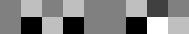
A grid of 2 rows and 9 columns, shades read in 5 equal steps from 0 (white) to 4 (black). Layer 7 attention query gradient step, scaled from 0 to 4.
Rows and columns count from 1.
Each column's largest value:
2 4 2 4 2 2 4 3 2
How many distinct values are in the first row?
3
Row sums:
16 20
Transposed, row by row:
2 2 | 1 4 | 2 1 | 1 4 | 2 2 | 2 2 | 1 4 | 3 0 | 2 1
